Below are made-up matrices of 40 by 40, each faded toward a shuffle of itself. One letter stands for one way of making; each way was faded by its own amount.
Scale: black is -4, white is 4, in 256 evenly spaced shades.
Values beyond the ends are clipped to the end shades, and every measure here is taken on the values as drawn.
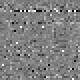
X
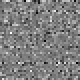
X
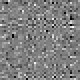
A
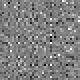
A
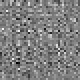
A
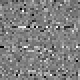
X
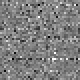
X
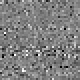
X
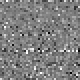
X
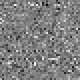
X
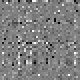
A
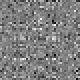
A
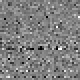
X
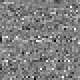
X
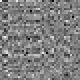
A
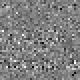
X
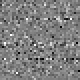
X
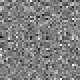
A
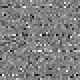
X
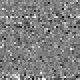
X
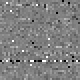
X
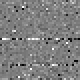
X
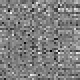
A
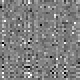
A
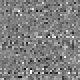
X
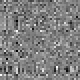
A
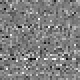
X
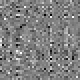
A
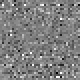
X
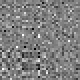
A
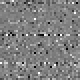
X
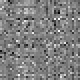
A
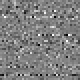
X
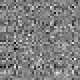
A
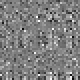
A
